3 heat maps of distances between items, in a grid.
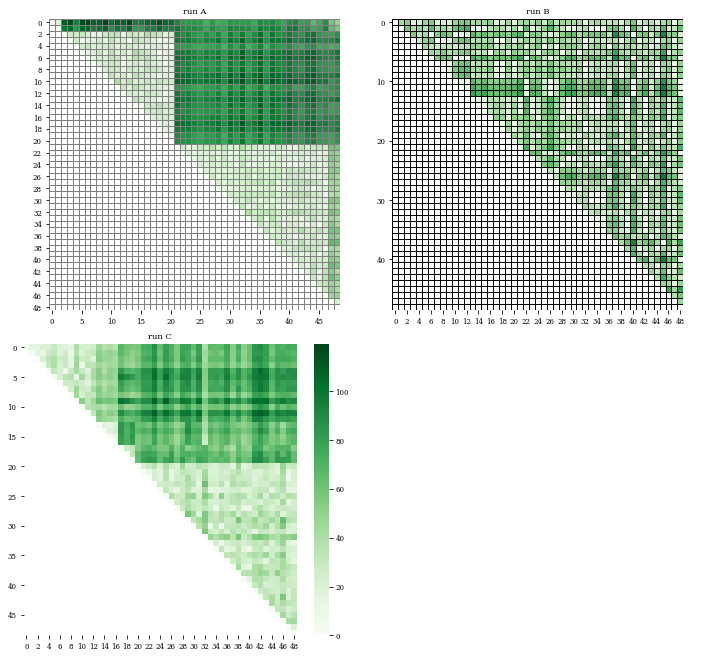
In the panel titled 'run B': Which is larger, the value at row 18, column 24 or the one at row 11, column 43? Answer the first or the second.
the first
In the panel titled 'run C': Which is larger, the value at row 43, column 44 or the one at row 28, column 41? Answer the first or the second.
the first
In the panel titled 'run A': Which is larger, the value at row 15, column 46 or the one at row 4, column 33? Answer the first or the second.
the first
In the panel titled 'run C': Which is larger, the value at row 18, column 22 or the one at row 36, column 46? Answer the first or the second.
the first
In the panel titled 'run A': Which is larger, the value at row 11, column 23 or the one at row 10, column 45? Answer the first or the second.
the second
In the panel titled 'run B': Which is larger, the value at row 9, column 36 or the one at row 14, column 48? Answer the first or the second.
the second
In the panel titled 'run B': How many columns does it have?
49
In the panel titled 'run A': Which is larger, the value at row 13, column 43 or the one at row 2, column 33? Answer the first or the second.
the first
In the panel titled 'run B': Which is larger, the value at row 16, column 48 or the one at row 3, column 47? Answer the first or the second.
the first
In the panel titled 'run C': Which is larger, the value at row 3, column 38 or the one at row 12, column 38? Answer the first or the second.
the second
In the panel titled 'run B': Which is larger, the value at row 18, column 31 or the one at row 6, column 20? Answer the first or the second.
the second
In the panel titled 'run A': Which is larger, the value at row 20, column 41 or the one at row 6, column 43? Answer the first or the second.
the second
